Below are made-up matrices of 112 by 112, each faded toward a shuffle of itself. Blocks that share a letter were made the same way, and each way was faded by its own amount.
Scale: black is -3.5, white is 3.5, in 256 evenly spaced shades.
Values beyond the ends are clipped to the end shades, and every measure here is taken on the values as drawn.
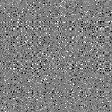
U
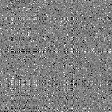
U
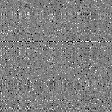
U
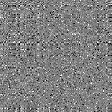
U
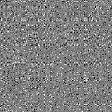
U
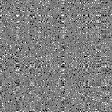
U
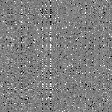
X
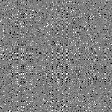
X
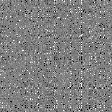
X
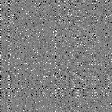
X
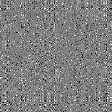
X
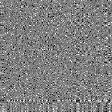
U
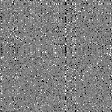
X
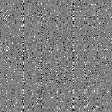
X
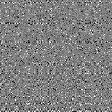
U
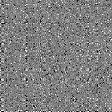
U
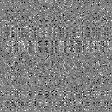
U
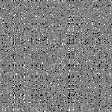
X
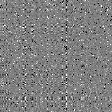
X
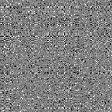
U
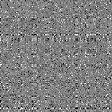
U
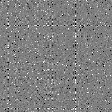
X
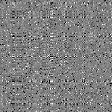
U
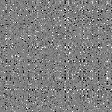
X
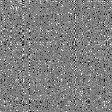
X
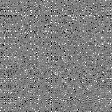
X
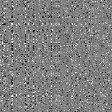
X
